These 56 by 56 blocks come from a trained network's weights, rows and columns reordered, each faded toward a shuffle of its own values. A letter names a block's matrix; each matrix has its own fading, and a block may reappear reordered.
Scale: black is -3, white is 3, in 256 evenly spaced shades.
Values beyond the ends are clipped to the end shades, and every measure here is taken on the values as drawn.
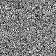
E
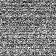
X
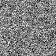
E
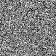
E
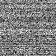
X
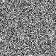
E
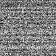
X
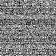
X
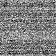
X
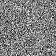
E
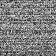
X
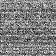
X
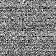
X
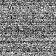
X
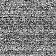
X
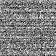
X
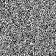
E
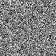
E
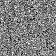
E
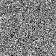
E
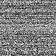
X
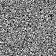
E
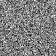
E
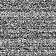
X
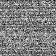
X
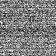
X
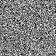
E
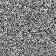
E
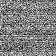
X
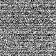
X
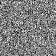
E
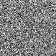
E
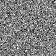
E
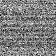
X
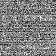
X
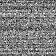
X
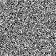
E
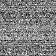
X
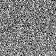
E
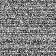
X
